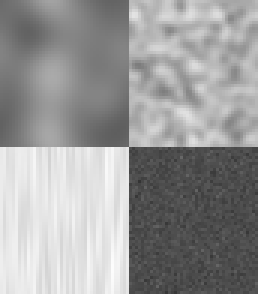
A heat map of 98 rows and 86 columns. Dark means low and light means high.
It is made of 2 by 2 panels. Panel 1,1: middling, smooth. Panel 1,2: high, blotchy. Panel 2,1: very high, streaked downward, faint in contrast. Panel 2,2: low, fine-grained, faint in contrast.
